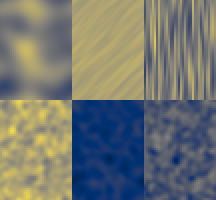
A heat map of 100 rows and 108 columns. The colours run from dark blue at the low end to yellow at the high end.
The table splits into 2 rows of 3 panels. Panel 1,1: middling, smooth, strong in contrast. Panel 1,2: high, slanting up to the right, faint in contrast. Panel 1,3: middling, streaked downward, strong in contrast. Panel 2,1: high, blotchy. Panel 2,2: very low, blotchy, faint in contrast. Panel 2,3: low, blotchy.
